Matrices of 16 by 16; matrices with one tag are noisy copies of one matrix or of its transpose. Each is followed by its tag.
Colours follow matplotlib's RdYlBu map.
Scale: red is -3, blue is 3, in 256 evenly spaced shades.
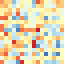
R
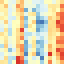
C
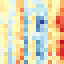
C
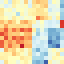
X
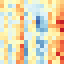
C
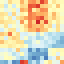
X
